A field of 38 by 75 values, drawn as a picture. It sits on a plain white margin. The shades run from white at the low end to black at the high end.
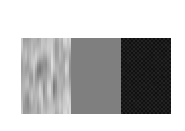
The table splits into one row of 3 panels. Panel 1,1: low, streaked downward. Panel 1,2: middling, flat. Panel 1,3: very high, checkered, faint in contrast.
